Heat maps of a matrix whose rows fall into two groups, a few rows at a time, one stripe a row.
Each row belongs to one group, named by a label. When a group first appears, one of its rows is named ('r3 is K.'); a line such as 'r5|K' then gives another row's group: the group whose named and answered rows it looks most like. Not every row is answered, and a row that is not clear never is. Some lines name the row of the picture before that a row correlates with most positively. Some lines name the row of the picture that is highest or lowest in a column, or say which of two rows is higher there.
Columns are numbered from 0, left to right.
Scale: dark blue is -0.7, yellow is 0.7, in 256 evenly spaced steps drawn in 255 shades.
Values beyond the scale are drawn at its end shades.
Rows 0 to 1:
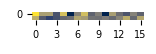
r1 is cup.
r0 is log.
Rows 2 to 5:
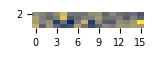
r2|log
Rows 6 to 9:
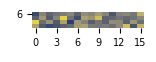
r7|log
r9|cup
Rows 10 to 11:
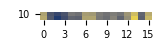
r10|cup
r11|cup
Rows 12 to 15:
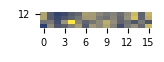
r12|cup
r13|cup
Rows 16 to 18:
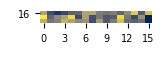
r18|log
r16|cup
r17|log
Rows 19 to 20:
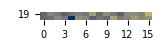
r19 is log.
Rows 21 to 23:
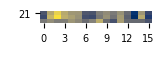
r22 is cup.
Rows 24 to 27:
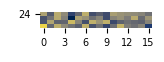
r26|log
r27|log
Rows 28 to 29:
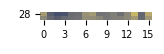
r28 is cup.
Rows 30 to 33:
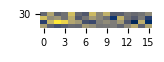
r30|log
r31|log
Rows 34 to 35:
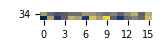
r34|cup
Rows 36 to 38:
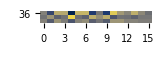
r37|log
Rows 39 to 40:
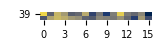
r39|log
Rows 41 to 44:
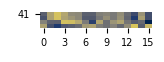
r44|cup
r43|log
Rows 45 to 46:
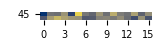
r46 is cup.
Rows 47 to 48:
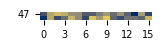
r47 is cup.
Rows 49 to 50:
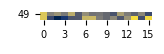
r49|log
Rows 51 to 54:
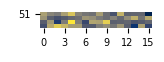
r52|cup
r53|log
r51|log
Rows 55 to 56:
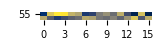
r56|cup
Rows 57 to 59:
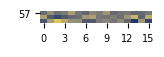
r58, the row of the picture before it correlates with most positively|56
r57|log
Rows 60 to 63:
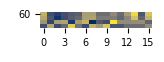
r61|cup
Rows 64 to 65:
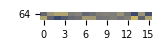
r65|cup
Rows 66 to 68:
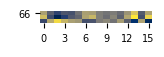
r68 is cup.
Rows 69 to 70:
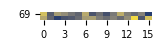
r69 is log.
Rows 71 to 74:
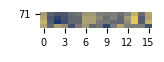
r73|cup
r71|cup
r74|log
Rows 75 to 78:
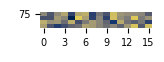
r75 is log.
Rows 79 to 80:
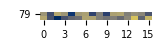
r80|cup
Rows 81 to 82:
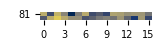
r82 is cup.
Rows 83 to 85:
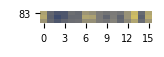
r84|cup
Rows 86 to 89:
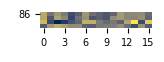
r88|cup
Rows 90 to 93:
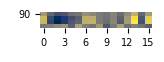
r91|cup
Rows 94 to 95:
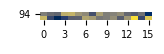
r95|cup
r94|log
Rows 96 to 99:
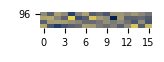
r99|cup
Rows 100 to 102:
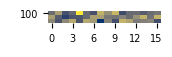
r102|log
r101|cup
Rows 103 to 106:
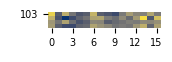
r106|cup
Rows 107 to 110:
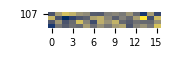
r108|cup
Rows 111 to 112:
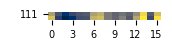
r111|cup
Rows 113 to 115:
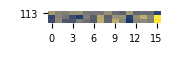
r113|log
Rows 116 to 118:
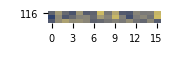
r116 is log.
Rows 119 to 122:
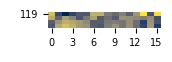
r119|cup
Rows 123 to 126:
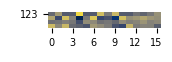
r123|log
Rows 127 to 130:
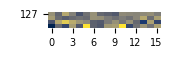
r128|cup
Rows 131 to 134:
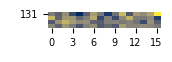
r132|log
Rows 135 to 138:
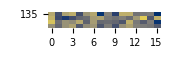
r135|log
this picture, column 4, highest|137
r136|cup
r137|log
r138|log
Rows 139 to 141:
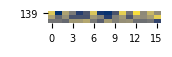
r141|log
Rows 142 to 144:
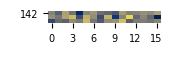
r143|log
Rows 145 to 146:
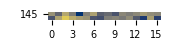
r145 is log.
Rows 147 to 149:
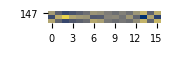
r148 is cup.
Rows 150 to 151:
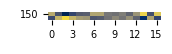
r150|cup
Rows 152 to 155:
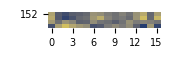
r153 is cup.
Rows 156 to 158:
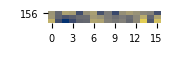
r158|cup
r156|log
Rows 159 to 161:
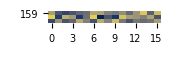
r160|log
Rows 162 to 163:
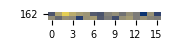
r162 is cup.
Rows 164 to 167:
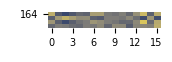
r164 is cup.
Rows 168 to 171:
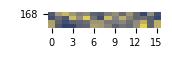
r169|log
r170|cup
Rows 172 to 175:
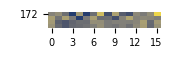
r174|cup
